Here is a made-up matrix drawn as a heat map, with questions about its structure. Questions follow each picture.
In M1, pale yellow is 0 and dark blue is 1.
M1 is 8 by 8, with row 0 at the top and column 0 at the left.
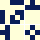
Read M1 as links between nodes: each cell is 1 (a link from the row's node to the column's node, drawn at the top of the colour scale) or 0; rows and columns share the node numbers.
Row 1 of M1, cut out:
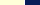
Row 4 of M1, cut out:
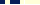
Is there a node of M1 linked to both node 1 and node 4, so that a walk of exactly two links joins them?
no
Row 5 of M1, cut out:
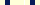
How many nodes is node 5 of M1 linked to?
2
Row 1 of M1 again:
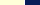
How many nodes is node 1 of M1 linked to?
3
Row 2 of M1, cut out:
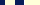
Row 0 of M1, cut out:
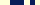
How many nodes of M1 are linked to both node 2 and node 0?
2
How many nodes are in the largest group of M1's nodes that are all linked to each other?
4
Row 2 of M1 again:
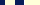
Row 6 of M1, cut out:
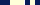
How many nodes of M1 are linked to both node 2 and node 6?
1
